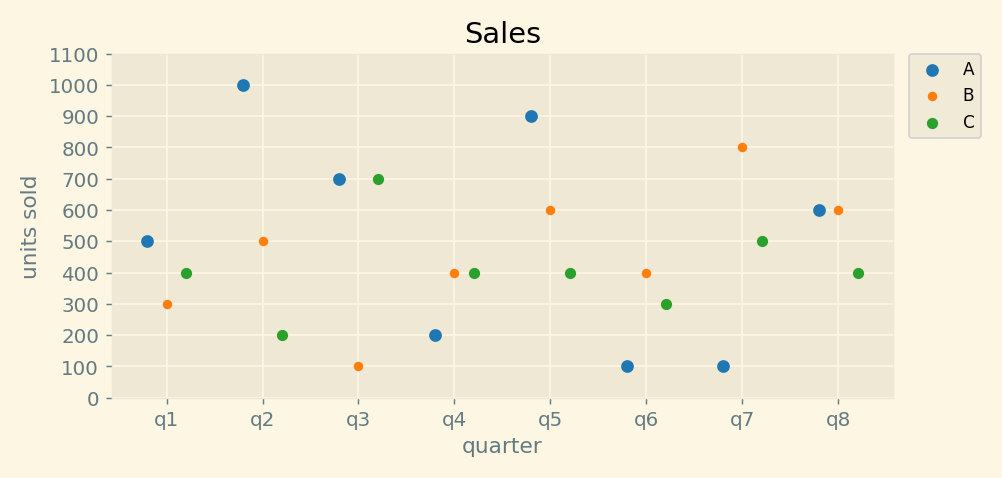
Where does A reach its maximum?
q2
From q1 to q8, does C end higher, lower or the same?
the same
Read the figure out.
Title: Sales
x-axis: quarter, ticks q1 q2 q3 q4 q5 q6 q7 q8
y-axis: units sold, ticks 0 100 200 300 400 500 600 700 800 900 1000 1100
Legend: A, B, C
Values:
A: 500 1000 700 200 900 100 100 600
B: 300 500 100 400 600 400 800 600
C: 400 200 700 400 400 300 500 400
